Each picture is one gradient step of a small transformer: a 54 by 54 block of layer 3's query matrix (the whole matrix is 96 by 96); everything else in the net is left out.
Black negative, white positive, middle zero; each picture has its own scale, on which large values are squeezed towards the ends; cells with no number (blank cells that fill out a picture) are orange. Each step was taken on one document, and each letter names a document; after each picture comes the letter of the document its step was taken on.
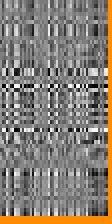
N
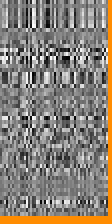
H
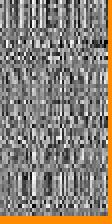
H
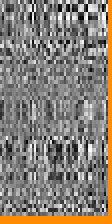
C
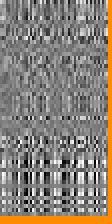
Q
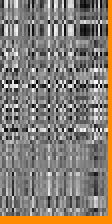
N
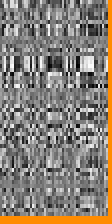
N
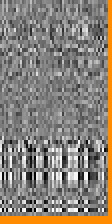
C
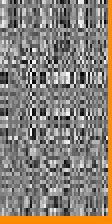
H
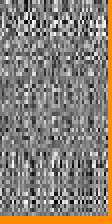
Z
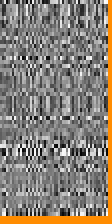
Q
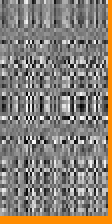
Q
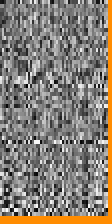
C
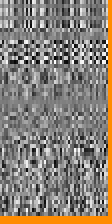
H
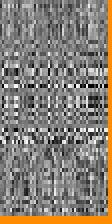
N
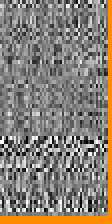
C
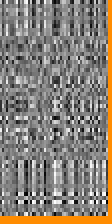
Z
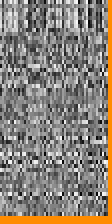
C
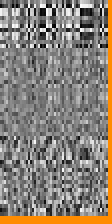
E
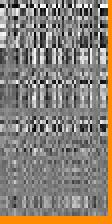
E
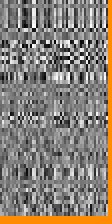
H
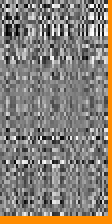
Z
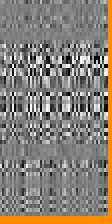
Q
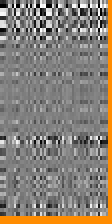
E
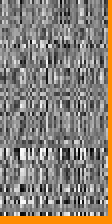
H
